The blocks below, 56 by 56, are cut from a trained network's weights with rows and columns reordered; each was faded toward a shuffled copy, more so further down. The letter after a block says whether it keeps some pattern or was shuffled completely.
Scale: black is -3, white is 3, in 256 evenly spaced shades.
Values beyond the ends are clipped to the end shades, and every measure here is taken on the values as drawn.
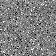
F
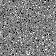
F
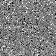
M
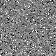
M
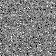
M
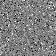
F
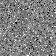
F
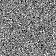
F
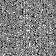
M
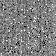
M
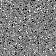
F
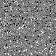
M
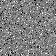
F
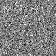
M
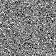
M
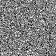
F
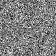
F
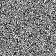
F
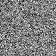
F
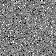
F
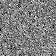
F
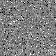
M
